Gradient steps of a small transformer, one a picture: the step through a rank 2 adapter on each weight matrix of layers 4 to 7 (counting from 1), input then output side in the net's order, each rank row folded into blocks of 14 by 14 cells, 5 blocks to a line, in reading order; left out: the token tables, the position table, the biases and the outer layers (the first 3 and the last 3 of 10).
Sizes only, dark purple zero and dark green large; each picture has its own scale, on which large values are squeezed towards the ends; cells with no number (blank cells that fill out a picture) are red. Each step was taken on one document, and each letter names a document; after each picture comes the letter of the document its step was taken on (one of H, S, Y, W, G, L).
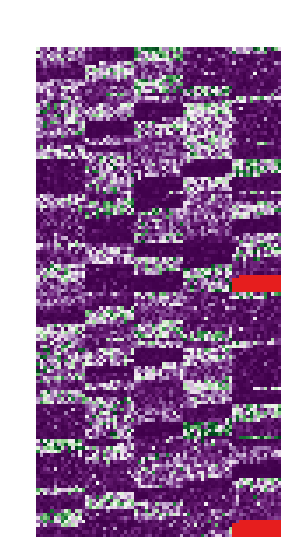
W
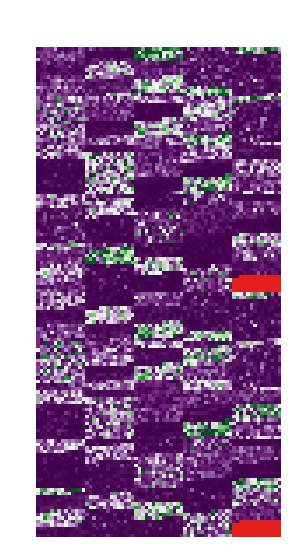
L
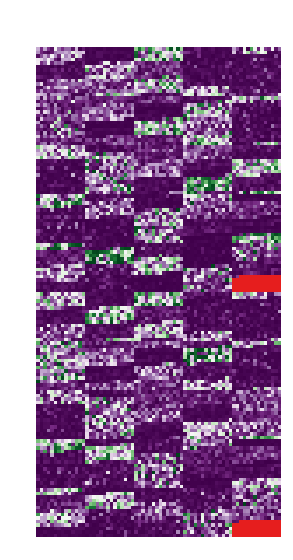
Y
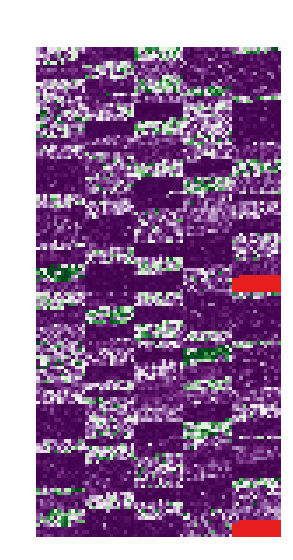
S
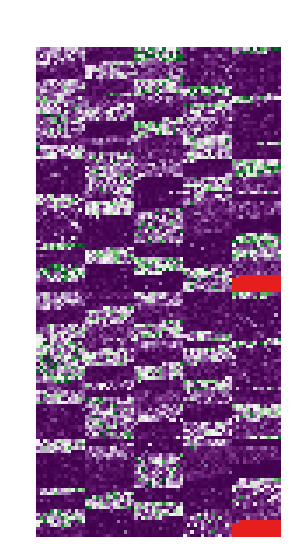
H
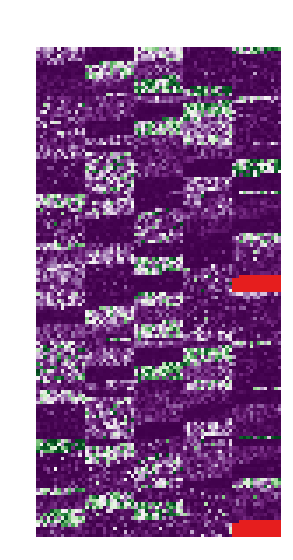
W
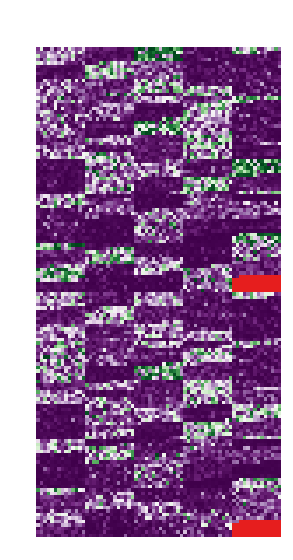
Y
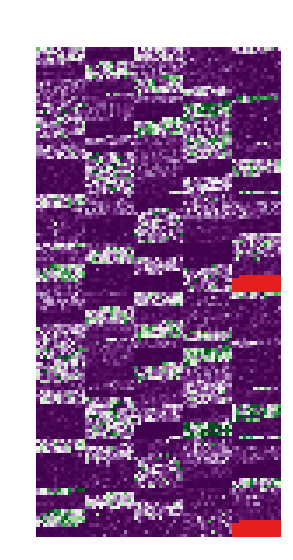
W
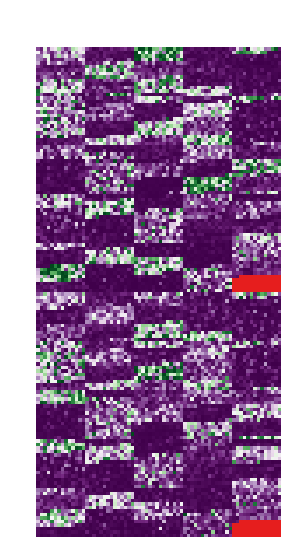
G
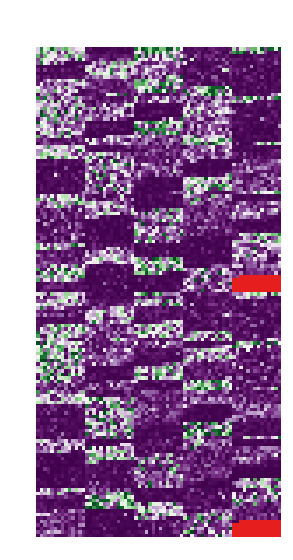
H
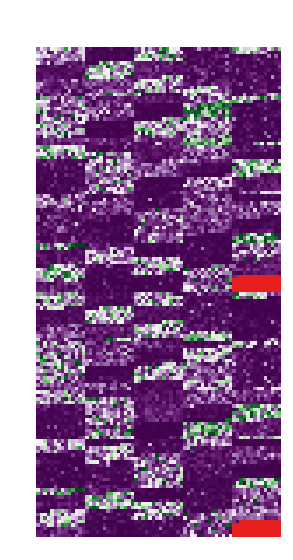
S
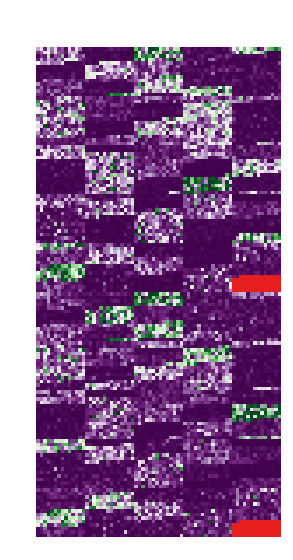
W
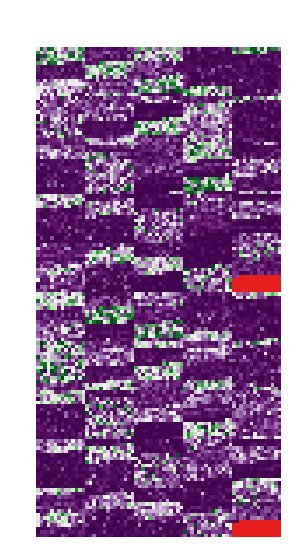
Y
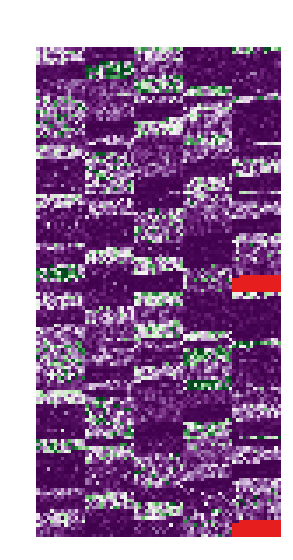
Y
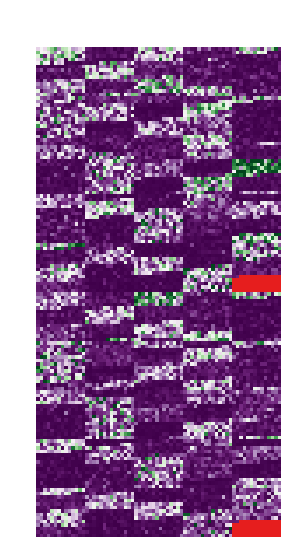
S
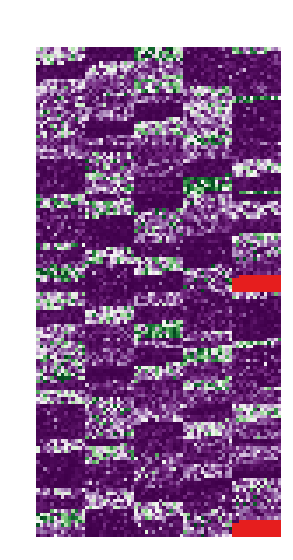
Y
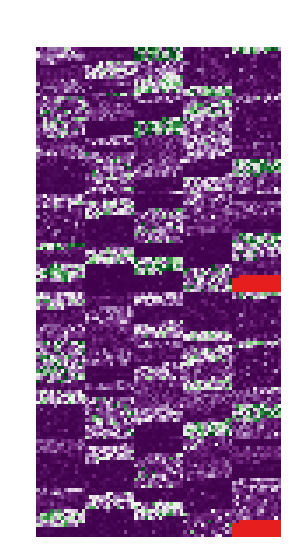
G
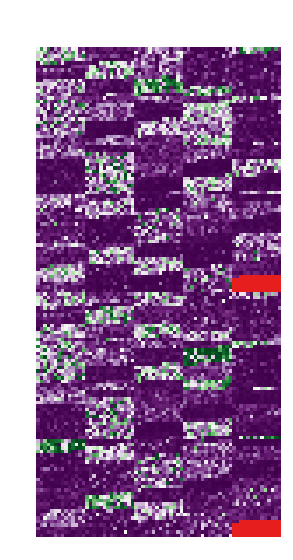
W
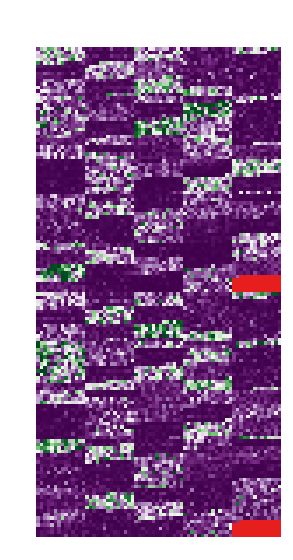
G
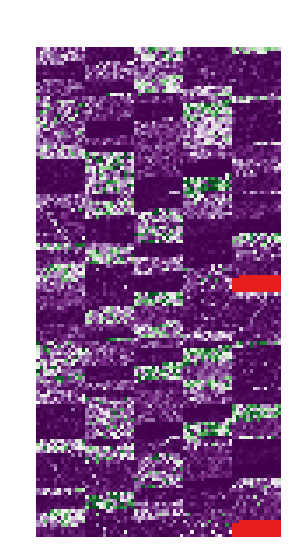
W
